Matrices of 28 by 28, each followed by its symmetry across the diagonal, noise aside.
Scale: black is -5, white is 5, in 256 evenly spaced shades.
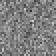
neither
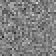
antisymmetric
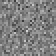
neither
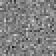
neither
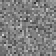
antisymmetric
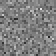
neither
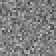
antisymmetric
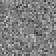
antisymmetric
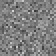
neither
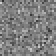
antisymmetric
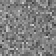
neither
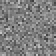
antisymmetric
